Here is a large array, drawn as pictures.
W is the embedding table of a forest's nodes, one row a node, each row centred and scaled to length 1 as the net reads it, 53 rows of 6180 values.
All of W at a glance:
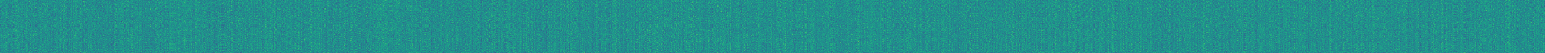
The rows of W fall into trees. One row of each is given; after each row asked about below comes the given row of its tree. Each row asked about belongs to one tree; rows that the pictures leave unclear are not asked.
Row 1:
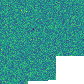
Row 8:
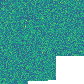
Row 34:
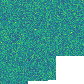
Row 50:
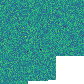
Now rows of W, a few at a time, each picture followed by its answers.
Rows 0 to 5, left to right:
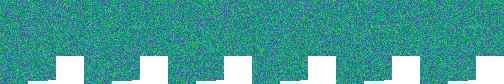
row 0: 50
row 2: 34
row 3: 50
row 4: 8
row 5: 1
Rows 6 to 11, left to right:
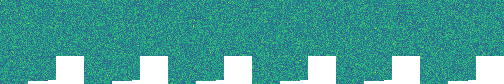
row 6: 1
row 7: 50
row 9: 8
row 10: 1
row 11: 8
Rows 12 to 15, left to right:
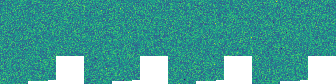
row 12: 8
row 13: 50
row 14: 8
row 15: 50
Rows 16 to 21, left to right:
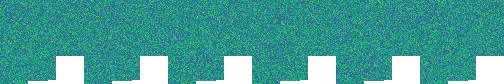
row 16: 50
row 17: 8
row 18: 34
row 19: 8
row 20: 34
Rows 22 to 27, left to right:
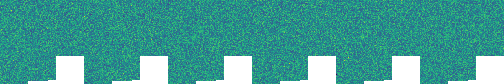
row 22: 1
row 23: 50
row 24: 8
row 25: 8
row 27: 8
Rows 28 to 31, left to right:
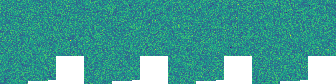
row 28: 50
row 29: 1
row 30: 1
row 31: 50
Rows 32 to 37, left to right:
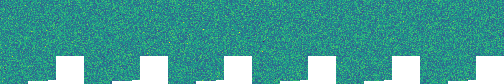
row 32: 8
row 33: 50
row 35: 50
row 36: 8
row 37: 50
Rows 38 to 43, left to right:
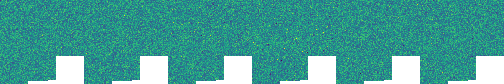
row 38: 1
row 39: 34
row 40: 1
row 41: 34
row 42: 8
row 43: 50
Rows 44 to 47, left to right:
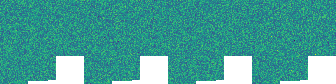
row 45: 50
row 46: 8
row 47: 50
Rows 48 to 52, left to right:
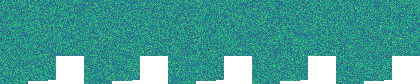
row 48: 50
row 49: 8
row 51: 8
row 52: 1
